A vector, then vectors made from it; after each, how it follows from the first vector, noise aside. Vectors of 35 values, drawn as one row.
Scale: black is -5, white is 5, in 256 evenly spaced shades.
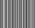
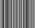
sign-scrambled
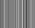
partly zeroed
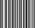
scaled up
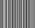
copied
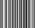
scaled up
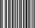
scaled up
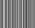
copied
